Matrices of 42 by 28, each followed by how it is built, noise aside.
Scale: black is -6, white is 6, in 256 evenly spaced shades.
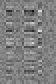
low rank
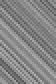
Toeplitz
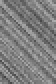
Toeplitz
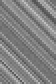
Toeplitz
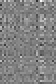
low rank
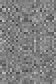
low rank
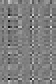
low rank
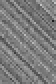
Toeplitz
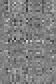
low rank
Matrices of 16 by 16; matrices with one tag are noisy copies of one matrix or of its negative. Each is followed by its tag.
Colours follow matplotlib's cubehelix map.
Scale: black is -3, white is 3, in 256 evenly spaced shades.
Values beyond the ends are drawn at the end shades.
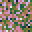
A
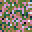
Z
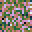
Z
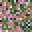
A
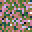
Z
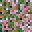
A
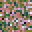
Z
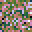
Z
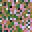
A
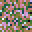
Z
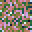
Z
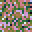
Z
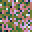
A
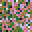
A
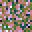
A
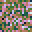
Z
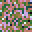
Z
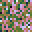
A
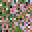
A
